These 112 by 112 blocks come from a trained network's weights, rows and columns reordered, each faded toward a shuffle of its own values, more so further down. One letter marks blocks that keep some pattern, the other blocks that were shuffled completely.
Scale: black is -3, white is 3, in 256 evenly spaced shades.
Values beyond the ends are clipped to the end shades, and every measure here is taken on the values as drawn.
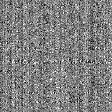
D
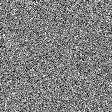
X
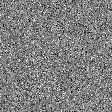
X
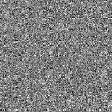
D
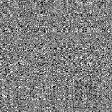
D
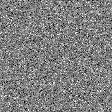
X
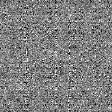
D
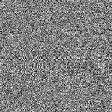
D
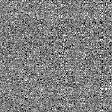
D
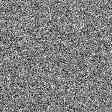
X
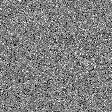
X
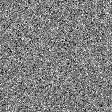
X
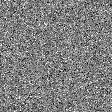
X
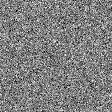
X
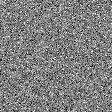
X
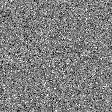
X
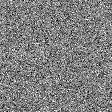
X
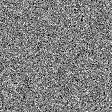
X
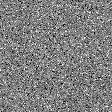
X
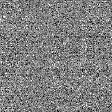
D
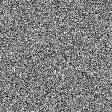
X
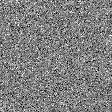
X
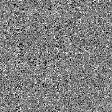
D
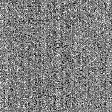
D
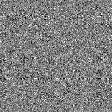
D
